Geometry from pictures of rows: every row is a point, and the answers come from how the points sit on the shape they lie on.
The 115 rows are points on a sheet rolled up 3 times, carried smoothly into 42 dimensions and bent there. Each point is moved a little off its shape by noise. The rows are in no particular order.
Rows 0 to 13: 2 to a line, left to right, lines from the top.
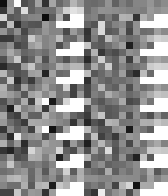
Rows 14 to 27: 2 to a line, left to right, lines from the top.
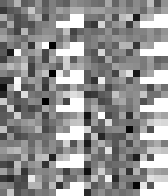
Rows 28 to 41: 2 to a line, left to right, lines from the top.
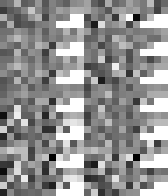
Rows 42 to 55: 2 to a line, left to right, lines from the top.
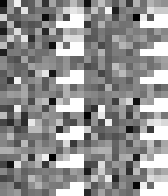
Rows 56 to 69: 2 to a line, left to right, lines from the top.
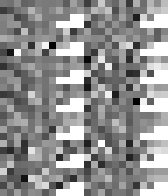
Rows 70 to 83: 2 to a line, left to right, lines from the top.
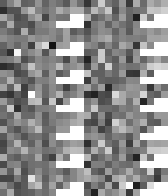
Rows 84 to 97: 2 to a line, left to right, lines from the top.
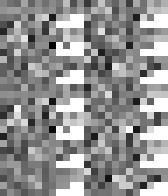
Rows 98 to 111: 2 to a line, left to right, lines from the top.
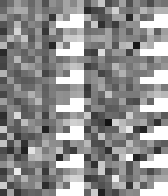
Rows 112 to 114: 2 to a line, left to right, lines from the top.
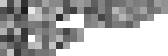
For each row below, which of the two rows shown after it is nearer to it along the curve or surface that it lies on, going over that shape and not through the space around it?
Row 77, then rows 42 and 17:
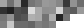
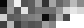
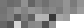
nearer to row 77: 42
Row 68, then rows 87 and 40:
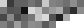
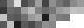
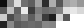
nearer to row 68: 87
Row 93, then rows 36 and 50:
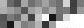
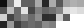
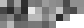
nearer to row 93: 50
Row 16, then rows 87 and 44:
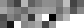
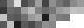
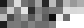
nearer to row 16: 44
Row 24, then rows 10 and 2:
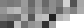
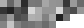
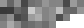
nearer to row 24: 2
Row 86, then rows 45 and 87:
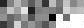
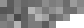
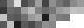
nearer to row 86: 87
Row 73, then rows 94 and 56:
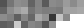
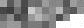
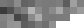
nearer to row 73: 56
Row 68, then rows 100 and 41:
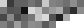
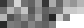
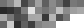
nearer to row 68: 41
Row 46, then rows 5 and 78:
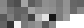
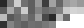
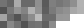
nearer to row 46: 5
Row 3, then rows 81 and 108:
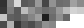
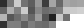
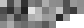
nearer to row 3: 81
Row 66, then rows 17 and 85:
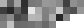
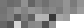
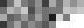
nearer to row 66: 85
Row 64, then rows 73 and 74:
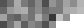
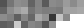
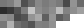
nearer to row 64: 73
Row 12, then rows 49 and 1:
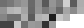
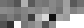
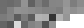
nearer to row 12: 49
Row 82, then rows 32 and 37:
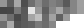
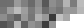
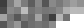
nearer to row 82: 37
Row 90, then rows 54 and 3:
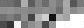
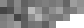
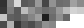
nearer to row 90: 3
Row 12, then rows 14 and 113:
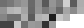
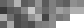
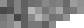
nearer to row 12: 14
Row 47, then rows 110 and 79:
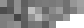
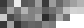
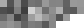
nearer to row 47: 79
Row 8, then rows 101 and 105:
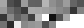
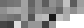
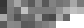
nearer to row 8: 101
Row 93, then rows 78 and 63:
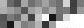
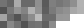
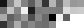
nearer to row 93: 63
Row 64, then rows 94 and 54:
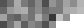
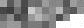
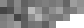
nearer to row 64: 54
